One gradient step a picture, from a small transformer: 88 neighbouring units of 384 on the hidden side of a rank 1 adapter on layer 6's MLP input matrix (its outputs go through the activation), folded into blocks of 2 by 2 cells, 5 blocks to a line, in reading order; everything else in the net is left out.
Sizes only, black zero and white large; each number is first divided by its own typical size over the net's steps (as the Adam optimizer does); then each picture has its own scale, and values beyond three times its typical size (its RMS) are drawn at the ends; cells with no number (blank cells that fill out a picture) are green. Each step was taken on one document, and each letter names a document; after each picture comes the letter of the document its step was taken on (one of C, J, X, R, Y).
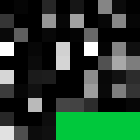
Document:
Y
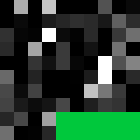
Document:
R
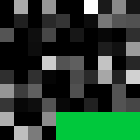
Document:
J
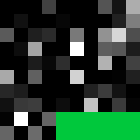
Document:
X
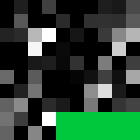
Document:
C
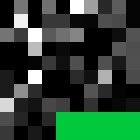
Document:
C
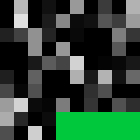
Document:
C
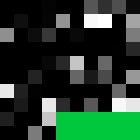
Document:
J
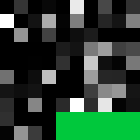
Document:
Y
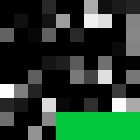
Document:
J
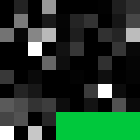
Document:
R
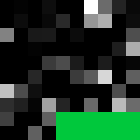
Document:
J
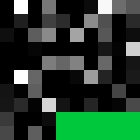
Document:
J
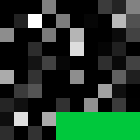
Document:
X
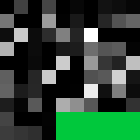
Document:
Y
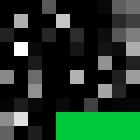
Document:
X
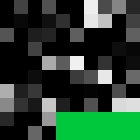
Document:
J
